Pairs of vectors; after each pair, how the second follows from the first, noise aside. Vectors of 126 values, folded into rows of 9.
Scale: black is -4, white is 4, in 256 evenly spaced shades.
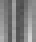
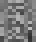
sign-scrambled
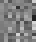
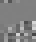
partly zeroed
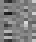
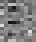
wrapped around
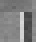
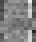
wrapped around
